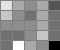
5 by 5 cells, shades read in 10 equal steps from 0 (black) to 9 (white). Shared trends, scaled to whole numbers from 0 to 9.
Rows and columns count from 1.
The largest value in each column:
8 9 6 7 4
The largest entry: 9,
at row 5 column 2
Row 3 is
5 5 5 6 4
